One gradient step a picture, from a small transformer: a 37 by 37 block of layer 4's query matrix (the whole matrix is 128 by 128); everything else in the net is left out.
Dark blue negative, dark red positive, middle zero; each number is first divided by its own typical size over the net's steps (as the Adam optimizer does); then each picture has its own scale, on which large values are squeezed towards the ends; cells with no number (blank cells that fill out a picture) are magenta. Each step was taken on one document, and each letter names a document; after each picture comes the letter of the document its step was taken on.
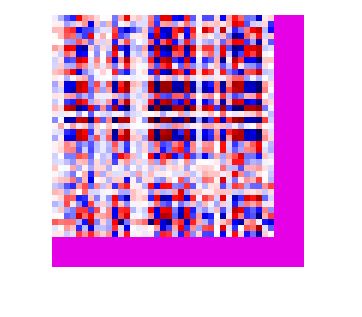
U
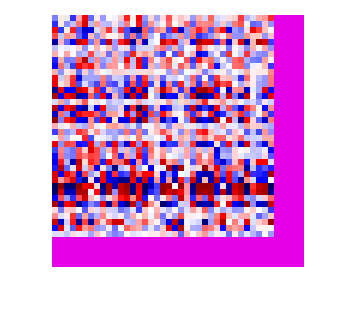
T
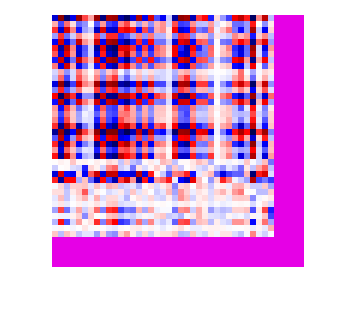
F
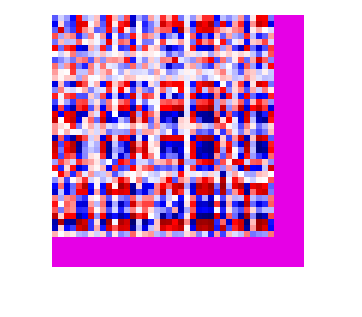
T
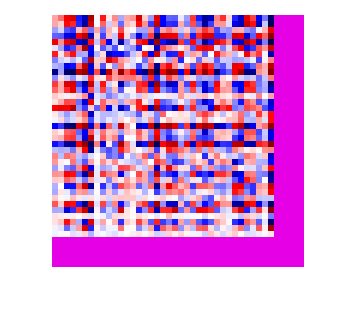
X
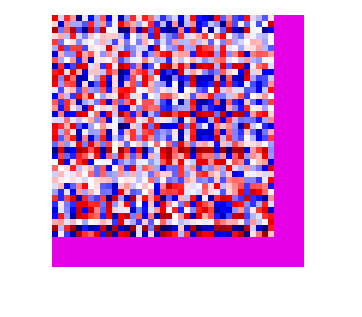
T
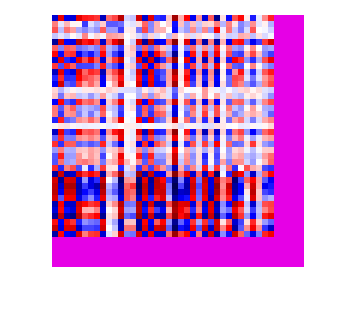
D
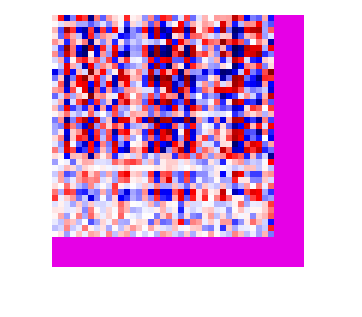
U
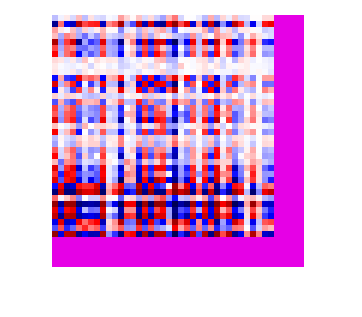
D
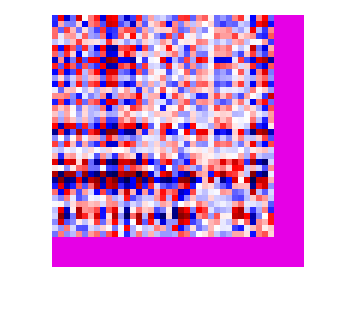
F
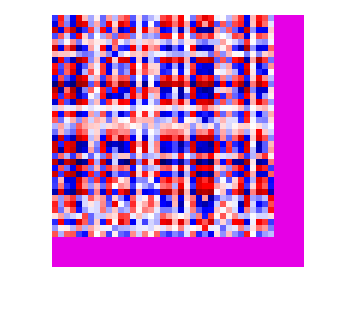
T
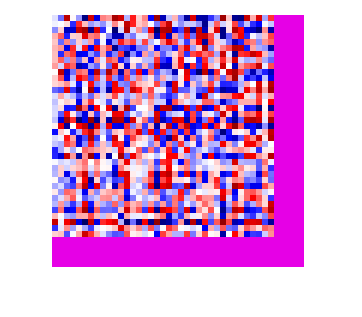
U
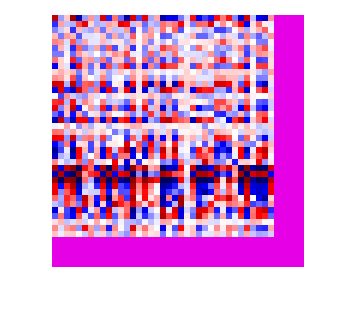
T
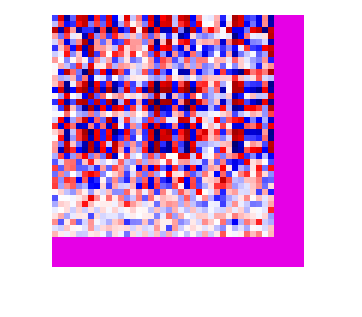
U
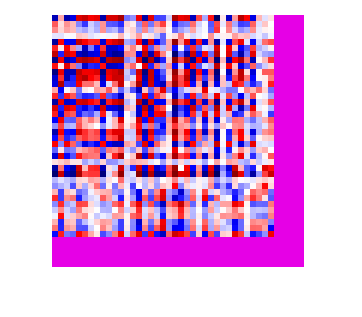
D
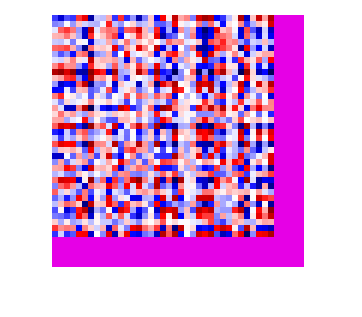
X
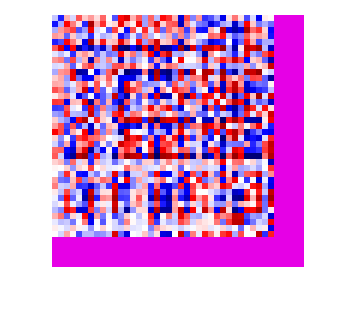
U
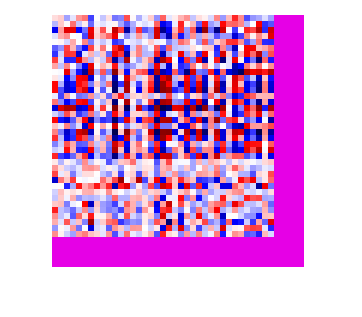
U
